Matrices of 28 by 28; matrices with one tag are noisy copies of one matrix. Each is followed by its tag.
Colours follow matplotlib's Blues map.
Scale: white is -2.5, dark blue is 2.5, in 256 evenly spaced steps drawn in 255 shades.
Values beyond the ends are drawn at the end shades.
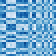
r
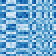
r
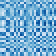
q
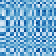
q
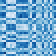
r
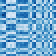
r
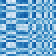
r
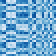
r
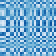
q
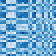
r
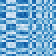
r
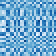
q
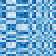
r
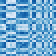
r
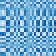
q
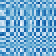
q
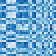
r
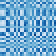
q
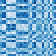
r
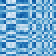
r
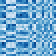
r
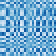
q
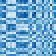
r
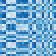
r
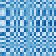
q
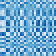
q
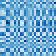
q
